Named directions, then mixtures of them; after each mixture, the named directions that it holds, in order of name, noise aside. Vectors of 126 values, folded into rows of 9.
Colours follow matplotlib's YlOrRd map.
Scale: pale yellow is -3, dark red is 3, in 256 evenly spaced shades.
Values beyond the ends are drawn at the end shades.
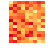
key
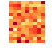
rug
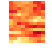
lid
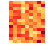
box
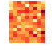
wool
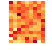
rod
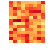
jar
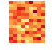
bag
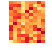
box, rug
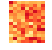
key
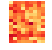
key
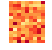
rug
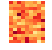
lid, rod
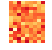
rod, rug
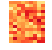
key, lid, wool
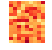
bag, jar, rug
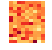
key, rod, rug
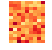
rug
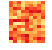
jar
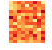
rug, wool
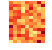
box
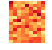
jar, key, wool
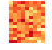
box, key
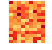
bag, rod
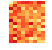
key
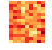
box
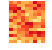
key, lid, rod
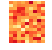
bag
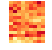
box, key, lid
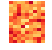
bag, box, lid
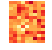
bag, wool
